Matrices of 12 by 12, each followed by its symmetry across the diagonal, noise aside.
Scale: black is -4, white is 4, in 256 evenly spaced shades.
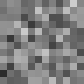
antisymmetric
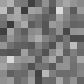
symmetric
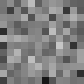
neither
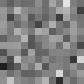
antisymmetric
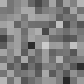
symmetric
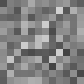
symmetric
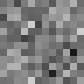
symmetric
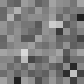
symmetric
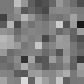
antisymmetric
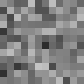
neither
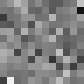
antisymmetric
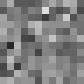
antisymmetric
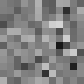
neither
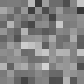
neither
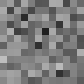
neither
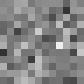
neither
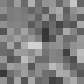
antisymmetric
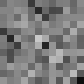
symmetric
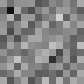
symmetric
